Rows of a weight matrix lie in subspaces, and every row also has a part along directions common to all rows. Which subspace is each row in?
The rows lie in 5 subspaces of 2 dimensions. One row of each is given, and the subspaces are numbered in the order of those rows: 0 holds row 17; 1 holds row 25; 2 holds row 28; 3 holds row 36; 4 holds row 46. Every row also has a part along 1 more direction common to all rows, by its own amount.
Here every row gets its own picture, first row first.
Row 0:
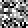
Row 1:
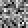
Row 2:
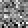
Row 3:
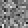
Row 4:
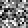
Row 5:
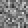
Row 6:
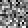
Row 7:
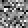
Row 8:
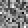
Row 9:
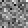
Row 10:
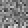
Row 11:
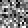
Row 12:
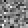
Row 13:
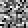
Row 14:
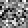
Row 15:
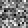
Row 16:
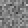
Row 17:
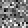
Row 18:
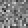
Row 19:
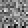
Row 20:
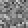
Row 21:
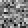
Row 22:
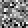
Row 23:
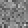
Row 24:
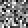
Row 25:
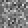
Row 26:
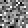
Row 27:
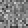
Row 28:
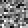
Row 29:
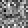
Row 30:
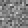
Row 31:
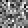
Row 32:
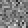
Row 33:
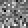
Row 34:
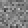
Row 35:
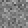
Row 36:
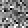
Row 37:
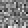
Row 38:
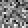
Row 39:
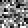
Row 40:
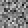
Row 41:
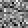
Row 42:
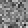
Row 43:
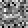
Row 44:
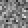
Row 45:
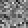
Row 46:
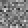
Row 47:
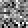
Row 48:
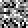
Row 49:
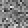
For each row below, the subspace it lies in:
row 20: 3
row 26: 2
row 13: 3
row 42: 2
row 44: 0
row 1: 0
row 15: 0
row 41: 3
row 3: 2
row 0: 0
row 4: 0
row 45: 3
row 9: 1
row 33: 4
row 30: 0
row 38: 0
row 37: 3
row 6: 2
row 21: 2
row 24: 4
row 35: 1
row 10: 3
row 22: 0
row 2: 4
